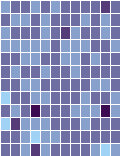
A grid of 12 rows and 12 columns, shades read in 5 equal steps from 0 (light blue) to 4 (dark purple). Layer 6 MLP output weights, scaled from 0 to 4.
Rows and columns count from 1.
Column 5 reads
2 1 1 1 2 1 2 1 2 1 1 1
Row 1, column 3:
2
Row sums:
22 19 21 15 19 21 20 18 23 19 19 19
